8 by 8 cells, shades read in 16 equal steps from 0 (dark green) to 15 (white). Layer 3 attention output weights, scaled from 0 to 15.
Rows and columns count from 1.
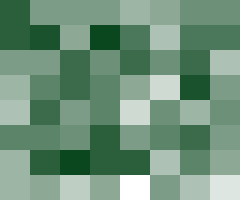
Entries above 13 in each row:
0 0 0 0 0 0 0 1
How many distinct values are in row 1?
5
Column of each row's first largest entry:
5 6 8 6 5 5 6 5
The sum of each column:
53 38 45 35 60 64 41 61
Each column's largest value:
10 8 11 8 15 12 10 13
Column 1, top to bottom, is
2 2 7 9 10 5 9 9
